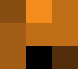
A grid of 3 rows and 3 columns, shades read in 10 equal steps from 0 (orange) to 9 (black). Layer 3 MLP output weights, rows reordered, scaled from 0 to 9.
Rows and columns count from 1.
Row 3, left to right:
3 9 6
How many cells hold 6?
1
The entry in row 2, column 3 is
2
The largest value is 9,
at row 3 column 2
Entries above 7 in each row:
0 0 1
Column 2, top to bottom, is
0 2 9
